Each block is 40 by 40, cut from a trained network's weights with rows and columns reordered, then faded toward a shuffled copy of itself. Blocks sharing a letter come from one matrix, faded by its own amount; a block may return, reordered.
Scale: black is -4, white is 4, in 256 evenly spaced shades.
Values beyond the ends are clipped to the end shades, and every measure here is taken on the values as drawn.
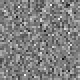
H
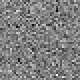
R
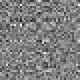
R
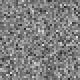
H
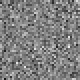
H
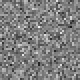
H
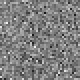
H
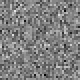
R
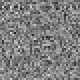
R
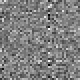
R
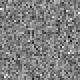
H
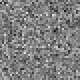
H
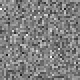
H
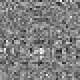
R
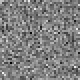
H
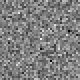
H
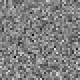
H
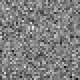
H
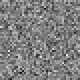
H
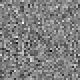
R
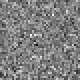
H
